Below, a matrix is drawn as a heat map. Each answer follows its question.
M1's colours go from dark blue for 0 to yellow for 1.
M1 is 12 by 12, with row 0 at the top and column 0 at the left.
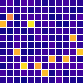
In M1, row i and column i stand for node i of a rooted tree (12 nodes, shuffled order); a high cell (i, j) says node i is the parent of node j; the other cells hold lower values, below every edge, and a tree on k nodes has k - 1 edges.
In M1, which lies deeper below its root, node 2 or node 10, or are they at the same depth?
node 10
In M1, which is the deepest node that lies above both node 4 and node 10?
9
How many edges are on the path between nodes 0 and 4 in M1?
2
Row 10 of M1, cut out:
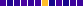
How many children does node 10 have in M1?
1
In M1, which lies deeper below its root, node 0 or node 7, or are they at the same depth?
node 0
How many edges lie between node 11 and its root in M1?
2
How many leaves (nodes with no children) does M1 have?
5
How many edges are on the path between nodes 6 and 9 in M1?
3
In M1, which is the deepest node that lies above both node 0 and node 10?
9
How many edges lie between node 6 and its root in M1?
4
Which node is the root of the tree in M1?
8
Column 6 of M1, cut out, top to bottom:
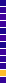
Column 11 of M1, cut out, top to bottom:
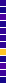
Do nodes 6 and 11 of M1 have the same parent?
no
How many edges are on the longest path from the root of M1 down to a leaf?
4
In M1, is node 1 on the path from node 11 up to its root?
no
